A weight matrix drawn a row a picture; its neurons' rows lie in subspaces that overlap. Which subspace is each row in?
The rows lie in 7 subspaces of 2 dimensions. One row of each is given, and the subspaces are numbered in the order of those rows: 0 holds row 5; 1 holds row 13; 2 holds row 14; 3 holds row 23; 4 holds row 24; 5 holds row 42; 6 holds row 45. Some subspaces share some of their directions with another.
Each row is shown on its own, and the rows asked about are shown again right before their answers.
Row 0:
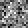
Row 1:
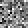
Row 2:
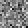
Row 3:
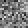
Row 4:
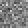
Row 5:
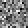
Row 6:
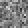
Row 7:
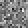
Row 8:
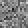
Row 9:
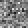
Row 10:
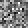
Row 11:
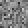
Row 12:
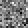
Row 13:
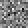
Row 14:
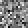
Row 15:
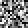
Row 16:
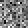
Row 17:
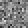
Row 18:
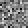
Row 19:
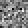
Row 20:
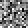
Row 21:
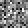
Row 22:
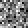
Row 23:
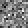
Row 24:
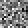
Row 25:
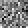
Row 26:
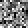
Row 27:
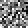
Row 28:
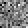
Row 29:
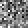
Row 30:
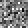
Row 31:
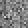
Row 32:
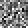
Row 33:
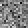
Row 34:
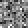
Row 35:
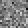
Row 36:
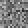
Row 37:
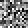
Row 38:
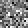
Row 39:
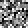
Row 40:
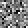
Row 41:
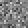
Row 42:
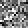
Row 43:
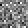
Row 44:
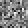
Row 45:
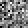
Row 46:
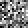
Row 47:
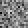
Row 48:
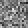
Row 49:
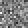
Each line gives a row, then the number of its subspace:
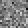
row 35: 1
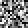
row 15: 2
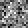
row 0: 5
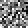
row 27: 4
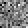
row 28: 6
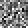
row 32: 4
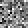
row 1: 2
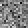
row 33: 3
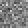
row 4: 3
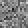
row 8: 5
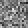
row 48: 5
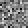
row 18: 0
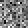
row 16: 3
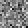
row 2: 6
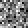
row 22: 0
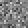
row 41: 3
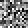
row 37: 1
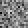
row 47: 2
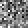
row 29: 6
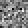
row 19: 3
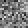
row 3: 4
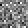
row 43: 3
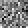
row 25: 4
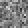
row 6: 4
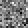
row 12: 1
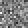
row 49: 2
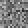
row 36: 1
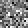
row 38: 1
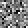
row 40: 0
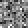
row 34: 4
